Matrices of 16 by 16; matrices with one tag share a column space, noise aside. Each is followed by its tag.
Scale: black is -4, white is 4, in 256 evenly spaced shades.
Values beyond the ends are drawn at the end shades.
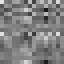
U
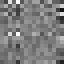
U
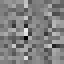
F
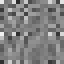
U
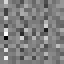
F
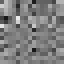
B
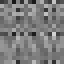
U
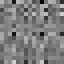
U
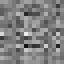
F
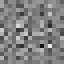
F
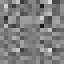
B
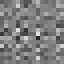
F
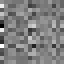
F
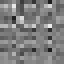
B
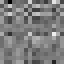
U
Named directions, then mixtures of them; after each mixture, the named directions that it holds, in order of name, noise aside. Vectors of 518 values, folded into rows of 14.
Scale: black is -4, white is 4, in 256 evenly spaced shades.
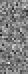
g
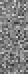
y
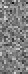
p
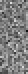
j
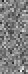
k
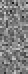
g, p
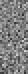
j, y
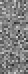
y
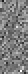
k, y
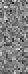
p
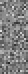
g, y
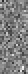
j, k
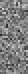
g, y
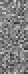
y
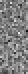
j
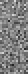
y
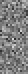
g, p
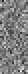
k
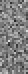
j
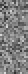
g, p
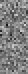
g, k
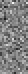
p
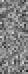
j, k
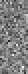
j, k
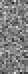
p, y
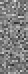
y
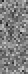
g, k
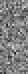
g, j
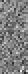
k, y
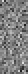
k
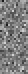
g, k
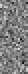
k, p
